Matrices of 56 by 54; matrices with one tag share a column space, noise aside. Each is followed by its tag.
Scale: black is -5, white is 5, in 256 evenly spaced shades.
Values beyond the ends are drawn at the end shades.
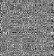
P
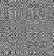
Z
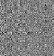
P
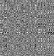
P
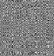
Z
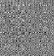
P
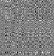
Z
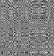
Z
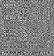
Z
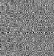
P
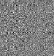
P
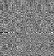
P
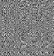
Z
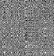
Z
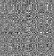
P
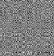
Z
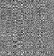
Z
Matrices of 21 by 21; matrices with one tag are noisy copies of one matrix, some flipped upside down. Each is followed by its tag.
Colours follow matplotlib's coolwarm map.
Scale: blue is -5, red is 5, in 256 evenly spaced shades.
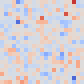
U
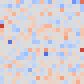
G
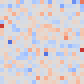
G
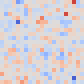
U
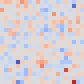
U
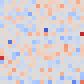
G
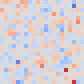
U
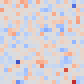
U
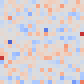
G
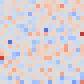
G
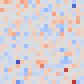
U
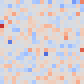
G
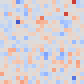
U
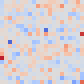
G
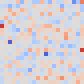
G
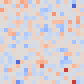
U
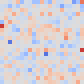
G
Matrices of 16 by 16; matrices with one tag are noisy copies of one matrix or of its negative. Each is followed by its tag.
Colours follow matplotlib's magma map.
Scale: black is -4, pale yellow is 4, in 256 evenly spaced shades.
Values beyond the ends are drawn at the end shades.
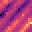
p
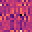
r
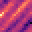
p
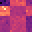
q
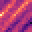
p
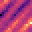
p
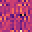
r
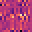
r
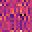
r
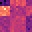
q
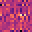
r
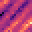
p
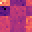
q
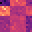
q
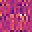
r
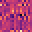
r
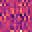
r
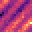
p
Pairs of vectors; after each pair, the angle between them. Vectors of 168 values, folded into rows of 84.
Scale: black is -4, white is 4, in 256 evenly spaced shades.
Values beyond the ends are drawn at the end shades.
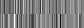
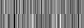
nearly opposite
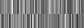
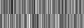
partly opposed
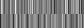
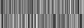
partly opposed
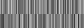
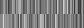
partly opposed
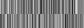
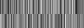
nearly opposite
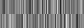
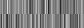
partly aligned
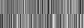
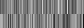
partly opposed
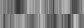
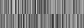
orthogonal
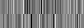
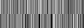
partly opposed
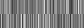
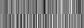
partly opposed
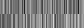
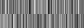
partly opposed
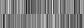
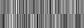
orthogonal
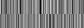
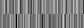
partly aligned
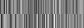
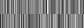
orthogonal
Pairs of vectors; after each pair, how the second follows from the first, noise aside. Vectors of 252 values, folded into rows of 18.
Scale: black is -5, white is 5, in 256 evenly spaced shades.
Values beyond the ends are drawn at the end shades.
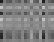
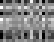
scaled up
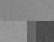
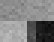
scaled up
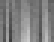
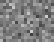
shuffled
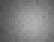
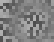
sign-scrambled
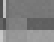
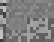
sign-scrambled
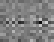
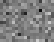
shuffled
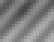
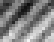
scaled up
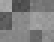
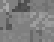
partly zeroed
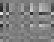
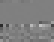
partly zeroed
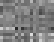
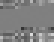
partly zeroed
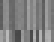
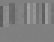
partly zeroed
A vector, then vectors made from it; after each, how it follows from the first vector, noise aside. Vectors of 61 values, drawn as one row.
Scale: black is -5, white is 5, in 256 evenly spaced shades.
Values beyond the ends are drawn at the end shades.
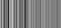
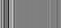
partly zeroed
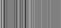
partly zeroed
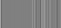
partly zeroed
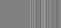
partly zeroed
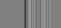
partly zeroed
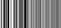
scaled up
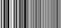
scaled up
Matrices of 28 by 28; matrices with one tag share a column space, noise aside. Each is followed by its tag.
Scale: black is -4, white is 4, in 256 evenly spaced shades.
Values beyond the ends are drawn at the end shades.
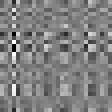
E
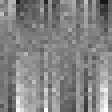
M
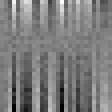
M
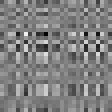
E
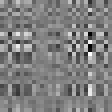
E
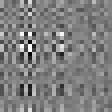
E
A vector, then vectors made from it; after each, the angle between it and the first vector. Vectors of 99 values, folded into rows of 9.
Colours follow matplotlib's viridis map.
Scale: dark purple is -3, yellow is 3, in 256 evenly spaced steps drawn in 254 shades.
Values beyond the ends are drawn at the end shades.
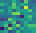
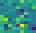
partly opposed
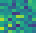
nearly opposite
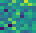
partly aligned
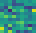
partly opposed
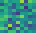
nearly opposite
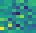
nearly opposite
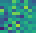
nearly parallel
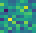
partly aligned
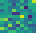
nearly opposite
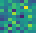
nearly parallel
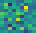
partly aligned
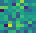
partly opposed
